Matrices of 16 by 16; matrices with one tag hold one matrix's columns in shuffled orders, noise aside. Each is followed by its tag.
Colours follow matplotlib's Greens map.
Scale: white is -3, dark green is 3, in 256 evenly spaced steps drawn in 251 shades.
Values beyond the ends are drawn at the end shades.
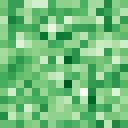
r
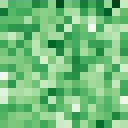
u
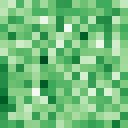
r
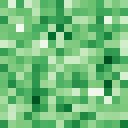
r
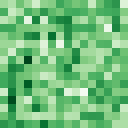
r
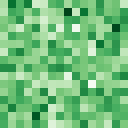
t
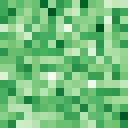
t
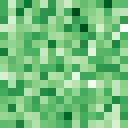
t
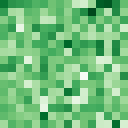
u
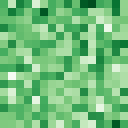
u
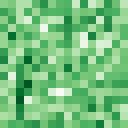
r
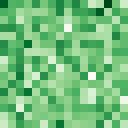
u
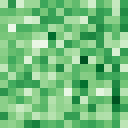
r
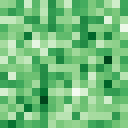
r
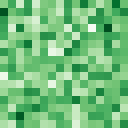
t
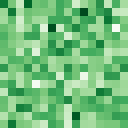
t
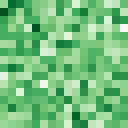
t
